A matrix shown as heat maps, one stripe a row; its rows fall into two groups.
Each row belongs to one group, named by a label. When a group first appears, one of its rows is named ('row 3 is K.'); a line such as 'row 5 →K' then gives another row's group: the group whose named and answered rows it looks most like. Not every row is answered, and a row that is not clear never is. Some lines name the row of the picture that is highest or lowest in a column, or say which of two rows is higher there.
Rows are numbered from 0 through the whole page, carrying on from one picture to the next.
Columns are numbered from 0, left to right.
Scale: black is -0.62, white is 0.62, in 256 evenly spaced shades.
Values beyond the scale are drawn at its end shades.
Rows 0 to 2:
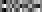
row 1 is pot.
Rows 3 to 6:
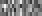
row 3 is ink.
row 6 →ink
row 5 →ink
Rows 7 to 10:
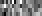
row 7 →ink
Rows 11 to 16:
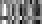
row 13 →pot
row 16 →pot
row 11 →ink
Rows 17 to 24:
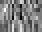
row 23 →ink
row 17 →ink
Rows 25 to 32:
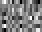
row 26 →ink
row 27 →ink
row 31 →pot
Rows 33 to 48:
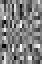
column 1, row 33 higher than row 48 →No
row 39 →ink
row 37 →pot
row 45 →ink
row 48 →pot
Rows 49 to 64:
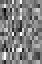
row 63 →pot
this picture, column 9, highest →61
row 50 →pot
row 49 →ink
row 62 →pot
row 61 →ink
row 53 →ink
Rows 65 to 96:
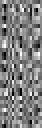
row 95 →ink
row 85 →ink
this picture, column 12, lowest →67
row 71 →pot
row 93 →ink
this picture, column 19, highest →78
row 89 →ink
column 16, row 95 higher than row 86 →Yes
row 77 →ink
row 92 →pot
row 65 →pot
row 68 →ink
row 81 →ink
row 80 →pot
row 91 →ink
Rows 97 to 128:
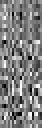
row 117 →ink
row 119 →ink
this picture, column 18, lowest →120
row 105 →pot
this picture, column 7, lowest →126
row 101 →pot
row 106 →pot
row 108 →ink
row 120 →ink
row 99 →pot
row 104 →ink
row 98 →pot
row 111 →ink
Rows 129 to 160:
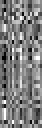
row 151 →ink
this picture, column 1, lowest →143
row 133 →ink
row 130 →ink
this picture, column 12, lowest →133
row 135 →pot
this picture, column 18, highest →143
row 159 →ink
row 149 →ink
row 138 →ink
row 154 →pot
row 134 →ink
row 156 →pot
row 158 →pot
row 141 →ink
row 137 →ink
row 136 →pot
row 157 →pot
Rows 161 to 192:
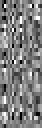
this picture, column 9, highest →175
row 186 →pot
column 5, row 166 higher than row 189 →No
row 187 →ink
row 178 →pot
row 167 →pot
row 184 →ink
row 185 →pot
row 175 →ink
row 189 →pot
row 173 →ink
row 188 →ink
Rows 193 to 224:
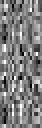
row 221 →ink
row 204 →pot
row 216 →pot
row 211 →pot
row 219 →ink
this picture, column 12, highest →206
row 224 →pot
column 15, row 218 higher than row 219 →Yes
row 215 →ink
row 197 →pot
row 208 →pot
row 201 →ink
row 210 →ink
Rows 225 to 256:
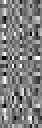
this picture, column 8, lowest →248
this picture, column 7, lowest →254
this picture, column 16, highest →233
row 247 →ink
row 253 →pot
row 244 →pot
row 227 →pot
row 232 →ink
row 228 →pot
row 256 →ink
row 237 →ink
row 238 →pot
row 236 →pot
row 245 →pot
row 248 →ink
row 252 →pot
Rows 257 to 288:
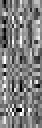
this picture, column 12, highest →279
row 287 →pot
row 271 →pot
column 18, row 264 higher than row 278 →Yes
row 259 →ink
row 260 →pot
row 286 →pot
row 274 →pot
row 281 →pot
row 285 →ink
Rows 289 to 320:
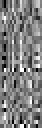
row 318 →pot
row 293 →pot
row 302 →ink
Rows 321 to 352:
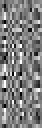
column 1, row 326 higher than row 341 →No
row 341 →pot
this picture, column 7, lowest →332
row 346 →ink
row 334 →ink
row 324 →pot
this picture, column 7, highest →339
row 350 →pot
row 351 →pot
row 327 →pot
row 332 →ink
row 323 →ink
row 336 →ink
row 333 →pot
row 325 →pot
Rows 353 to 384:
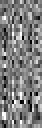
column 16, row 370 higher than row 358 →Yes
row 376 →ink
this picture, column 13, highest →366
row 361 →ink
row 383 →ink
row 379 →ink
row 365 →ink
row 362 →ink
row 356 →ink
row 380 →ink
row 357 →pot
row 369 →pot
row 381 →pot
